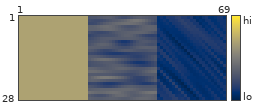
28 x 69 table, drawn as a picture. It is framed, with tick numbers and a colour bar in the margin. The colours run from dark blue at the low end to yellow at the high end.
The table splits into one row of 3 panels. Panel 1,1: high, flat. Panel 1,2: low, streaked across. Panel 1,3: very low, slanting down to the right, faint in contrast.
